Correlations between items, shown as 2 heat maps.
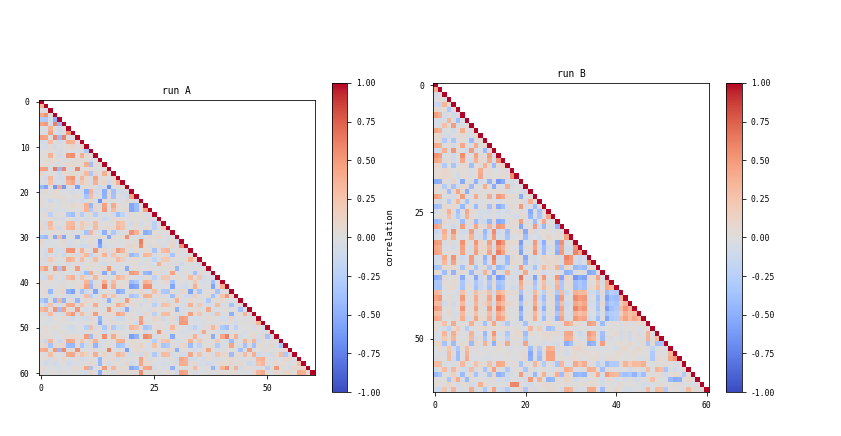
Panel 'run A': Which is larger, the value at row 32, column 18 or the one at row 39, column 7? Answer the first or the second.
the second
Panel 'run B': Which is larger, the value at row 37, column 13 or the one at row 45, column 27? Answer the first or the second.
the second
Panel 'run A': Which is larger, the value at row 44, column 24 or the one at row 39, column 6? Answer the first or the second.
the second
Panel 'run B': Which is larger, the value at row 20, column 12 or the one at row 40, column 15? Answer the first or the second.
the first
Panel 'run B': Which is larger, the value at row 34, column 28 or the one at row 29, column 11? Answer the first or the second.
the first
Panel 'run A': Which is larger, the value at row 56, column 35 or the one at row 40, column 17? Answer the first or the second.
the first
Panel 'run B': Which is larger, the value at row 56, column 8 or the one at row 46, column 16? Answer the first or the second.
the first
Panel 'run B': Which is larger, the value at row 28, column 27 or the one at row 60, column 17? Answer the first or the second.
the second
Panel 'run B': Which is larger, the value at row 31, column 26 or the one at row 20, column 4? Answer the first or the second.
the first
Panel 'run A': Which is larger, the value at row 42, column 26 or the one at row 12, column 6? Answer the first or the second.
the second
